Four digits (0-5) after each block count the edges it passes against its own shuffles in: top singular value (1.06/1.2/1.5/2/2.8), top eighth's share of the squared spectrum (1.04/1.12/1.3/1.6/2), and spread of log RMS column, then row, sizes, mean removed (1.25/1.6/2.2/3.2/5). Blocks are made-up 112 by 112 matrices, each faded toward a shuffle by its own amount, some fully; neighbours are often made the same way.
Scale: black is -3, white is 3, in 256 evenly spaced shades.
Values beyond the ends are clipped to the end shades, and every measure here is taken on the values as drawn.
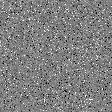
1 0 0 0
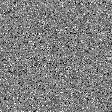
1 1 0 2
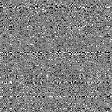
5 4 2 3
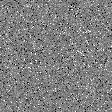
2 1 0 0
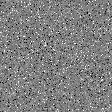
0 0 0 0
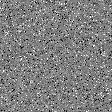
0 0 0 0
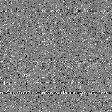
4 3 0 2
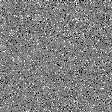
3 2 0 1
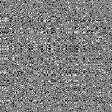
4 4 2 3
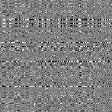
5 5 2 4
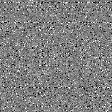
4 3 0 2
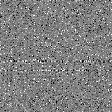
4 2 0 1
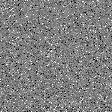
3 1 0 1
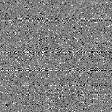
4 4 1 3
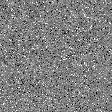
2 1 0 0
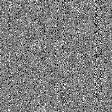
1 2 3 0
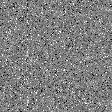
1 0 0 0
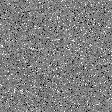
2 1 0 0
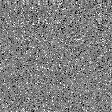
3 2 0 1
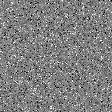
2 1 0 0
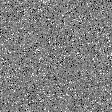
0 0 0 0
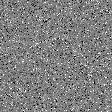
0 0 0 0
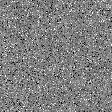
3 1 0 0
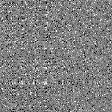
4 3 2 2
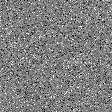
1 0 0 0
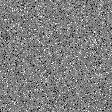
1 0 0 0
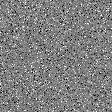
0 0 0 0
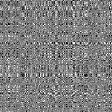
5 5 4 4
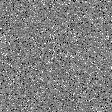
1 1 0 0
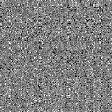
4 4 2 2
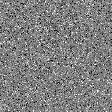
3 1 0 0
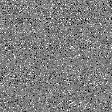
1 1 1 3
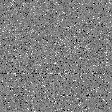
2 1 0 1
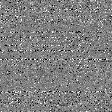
2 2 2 3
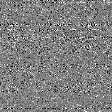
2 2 2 3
